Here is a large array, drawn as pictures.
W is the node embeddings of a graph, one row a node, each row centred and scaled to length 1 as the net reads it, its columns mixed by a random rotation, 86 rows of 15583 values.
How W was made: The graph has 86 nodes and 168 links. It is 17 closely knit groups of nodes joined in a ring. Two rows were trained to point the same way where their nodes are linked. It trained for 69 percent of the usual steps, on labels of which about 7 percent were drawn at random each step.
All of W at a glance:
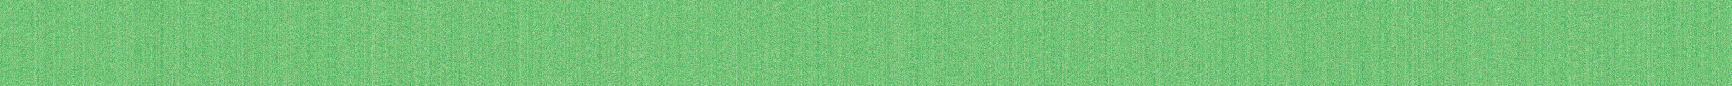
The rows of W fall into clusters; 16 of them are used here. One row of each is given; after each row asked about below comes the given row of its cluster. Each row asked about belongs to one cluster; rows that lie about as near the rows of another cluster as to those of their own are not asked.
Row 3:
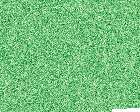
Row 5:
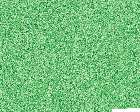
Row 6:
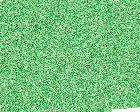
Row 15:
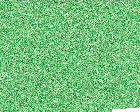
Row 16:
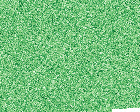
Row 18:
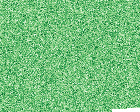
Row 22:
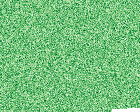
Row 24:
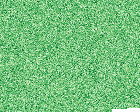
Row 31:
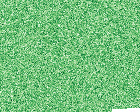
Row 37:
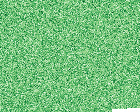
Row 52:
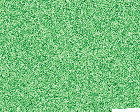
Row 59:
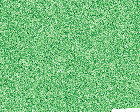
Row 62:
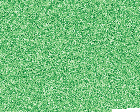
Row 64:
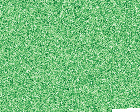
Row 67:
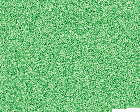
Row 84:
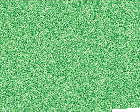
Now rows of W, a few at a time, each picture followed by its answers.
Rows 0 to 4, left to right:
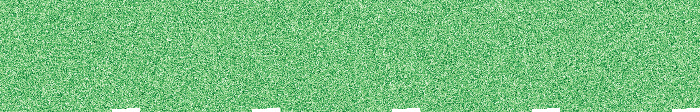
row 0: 62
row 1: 18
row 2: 3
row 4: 15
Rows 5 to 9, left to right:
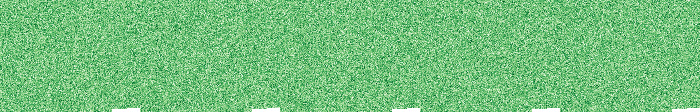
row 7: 52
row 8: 37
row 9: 37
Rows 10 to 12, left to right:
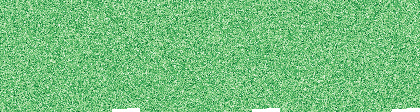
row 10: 31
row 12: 84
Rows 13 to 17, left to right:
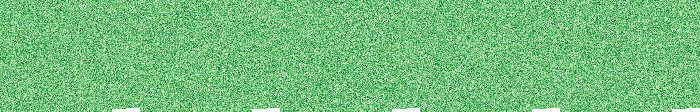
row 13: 3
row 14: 5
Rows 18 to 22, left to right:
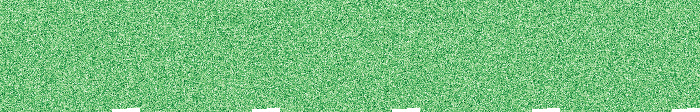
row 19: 62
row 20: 84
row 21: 37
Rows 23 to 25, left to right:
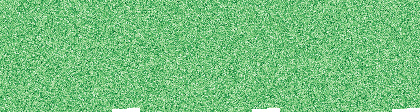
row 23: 16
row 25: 67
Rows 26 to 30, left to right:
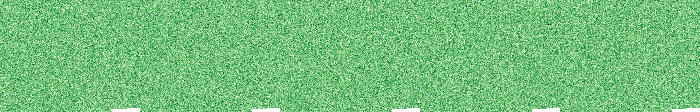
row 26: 3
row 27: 59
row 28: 22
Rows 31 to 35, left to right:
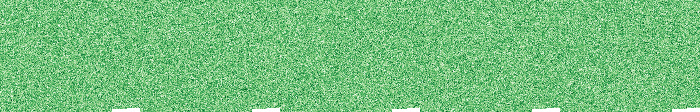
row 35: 18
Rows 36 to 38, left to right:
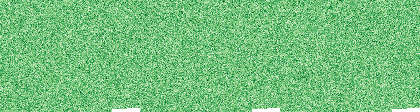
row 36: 22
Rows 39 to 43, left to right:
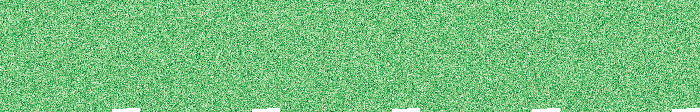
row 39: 52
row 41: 15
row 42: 22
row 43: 6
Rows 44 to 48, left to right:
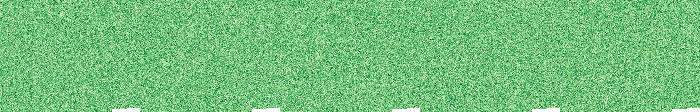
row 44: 64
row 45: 59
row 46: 62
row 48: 84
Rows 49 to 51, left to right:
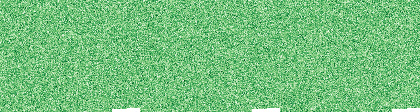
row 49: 67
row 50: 59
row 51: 37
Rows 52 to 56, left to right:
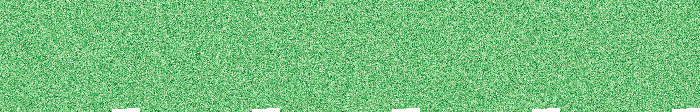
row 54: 67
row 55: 15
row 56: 67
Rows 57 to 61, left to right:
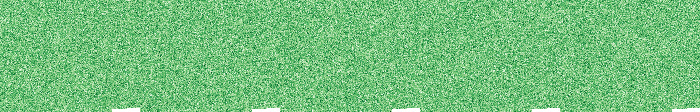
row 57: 18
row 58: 6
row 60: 5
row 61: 52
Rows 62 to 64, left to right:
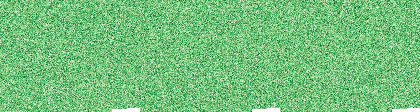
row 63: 67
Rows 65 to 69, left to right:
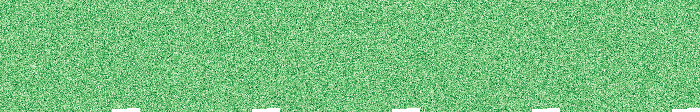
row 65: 22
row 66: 64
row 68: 31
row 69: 24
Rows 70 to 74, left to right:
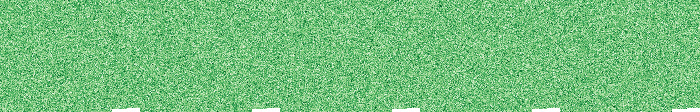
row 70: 84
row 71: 52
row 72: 52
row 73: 16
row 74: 24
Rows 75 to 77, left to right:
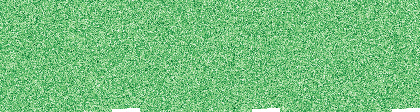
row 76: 64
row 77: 84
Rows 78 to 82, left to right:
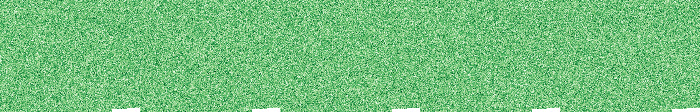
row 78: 62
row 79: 16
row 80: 37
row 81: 62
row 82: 16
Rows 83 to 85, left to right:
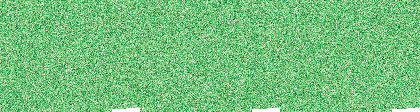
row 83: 6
